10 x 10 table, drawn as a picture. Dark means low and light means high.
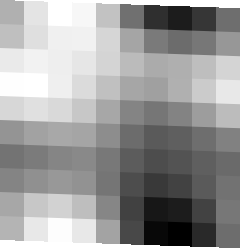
The bottom right is the ninth with the lowest average. The ninth with the highest average is the top left. The field is mottled with small blotches.
